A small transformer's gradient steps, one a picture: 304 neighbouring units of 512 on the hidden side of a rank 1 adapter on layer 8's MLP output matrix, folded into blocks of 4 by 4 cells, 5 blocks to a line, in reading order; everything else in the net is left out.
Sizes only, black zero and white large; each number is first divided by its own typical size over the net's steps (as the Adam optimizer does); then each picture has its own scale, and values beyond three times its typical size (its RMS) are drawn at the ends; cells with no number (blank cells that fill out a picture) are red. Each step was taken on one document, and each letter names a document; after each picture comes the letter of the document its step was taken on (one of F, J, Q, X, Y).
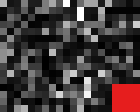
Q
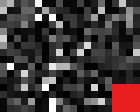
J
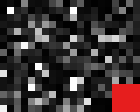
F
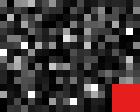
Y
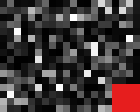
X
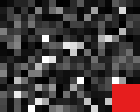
Y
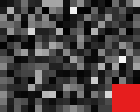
X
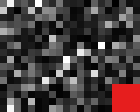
J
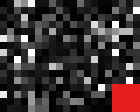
Y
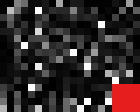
F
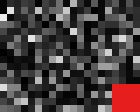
X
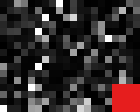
F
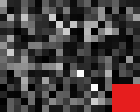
J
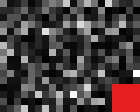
Q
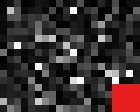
F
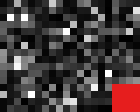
Y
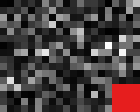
X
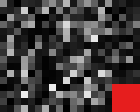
Q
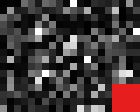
X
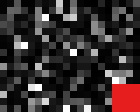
F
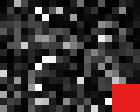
F
